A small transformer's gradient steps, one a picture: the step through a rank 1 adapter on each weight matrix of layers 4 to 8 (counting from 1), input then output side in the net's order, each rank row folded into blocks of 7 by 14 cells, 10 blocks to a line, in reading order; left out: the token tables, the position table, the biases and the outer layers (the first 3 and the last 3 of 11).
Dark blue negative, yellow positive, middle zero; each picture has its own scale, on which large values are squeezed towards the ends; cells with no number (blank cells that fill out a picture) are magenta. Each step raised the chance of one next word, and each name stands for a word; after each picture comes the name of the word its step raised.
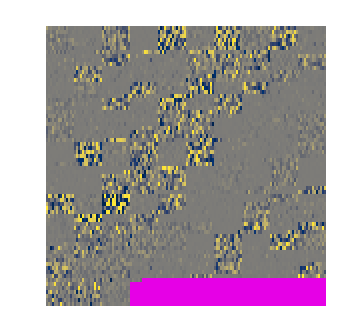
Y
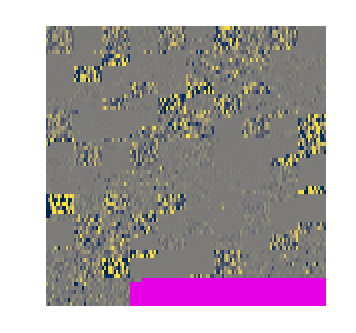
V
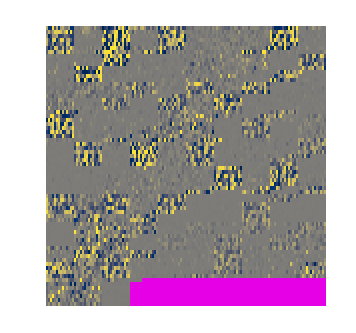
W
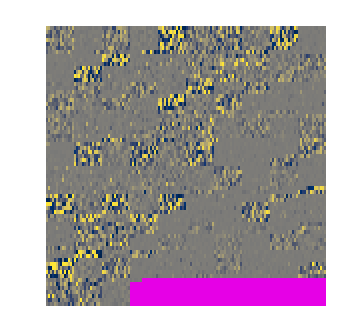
W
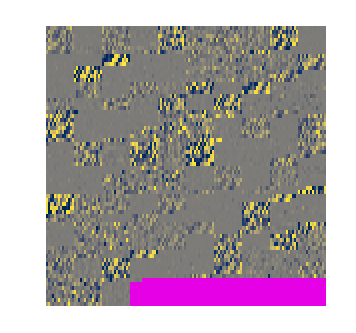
V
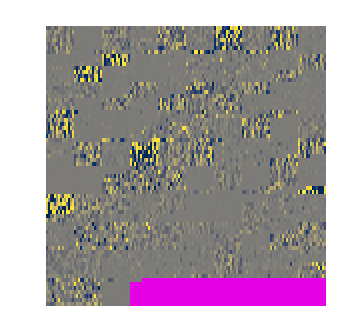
V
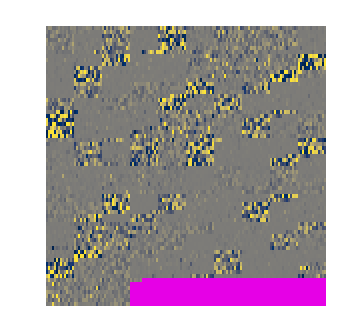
W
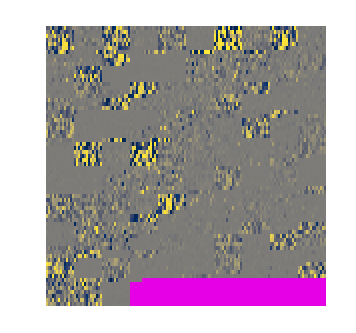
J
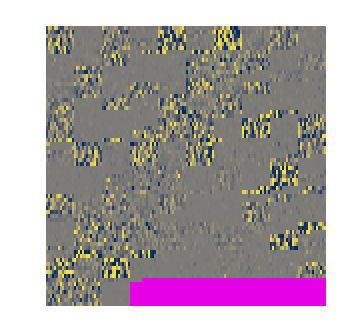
J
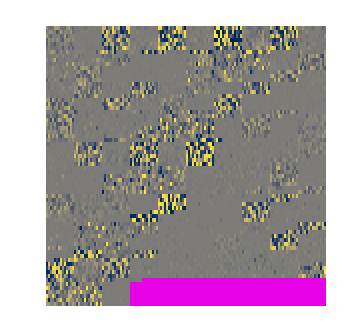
J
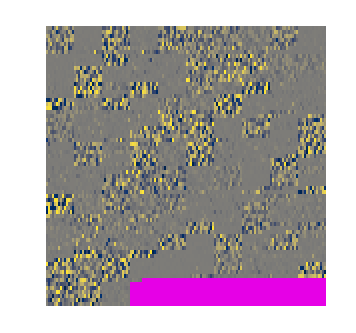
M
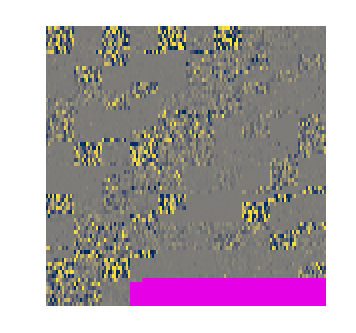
J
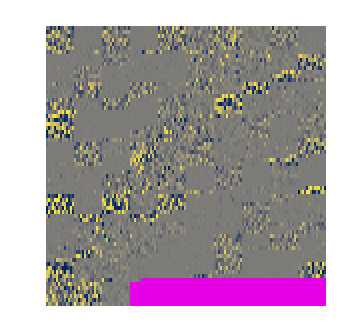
M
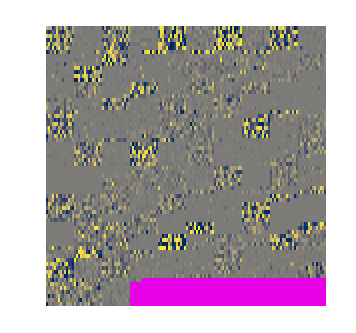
J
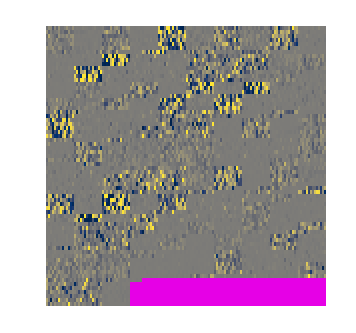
Y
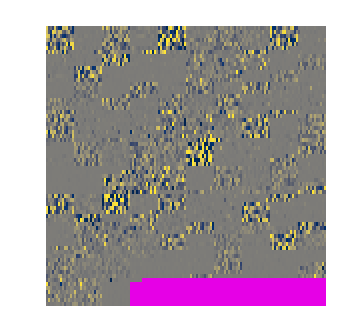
Y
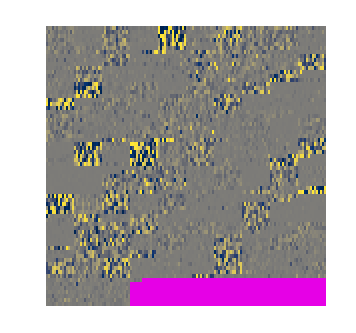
V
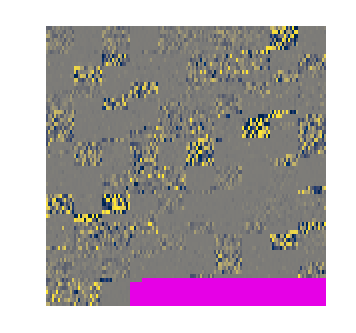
Y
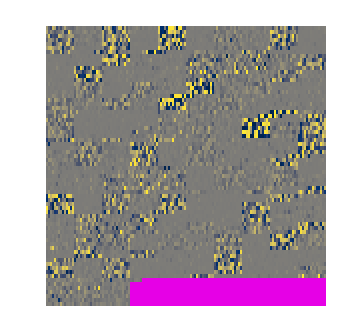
V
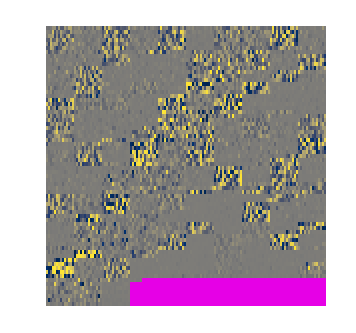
W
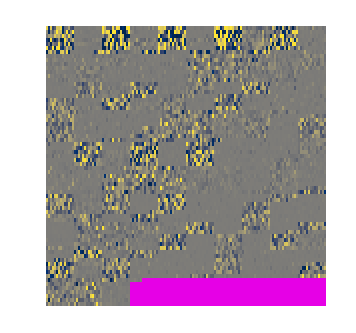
J
